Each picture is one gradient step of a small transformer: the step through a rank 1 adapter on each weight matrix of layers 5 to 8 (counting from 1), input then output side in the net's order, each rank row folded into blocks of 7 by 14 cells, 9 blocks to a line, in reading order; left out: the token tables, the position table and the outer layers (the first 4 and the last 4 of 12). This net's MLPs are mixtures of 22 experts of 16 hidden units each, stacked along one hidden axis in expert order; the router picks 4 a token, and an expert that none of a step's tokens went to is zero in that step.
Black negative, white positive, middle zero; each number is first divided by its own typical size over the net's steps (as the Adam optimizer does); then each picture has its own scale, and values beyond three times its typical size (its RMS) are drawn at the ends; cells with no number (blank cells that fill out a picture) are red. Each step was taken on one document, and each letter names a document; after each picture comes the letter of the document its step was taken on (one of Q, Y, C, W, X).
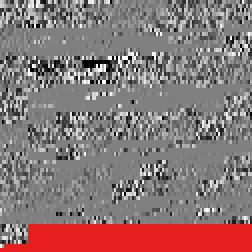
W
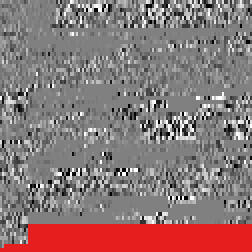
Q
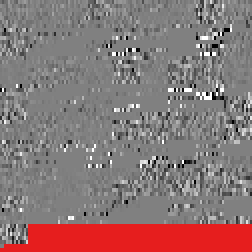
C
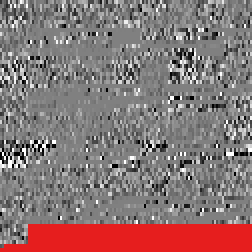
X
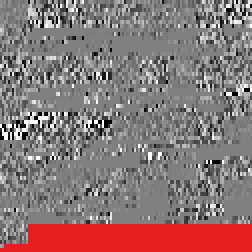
W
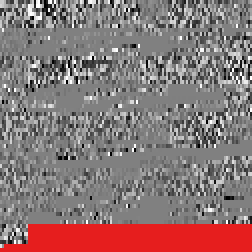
W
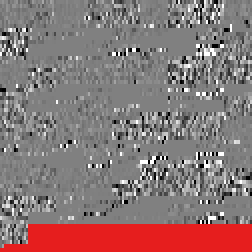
C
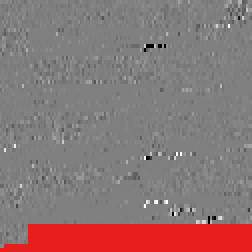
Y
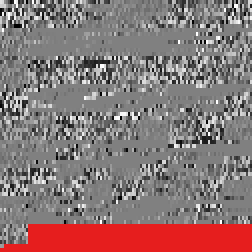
W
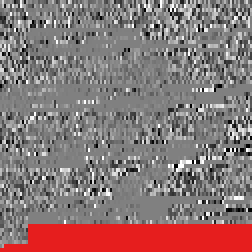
X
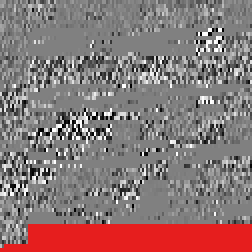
W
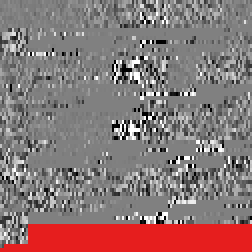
Q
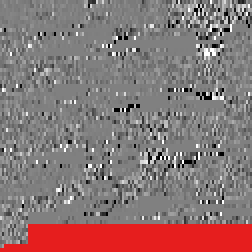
C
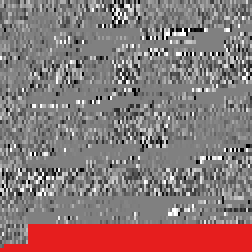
X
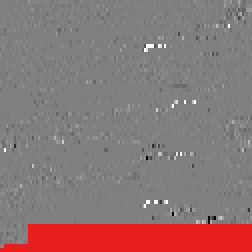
Y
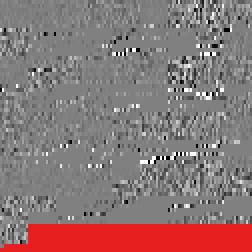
C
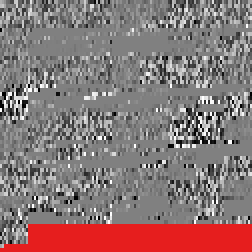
W
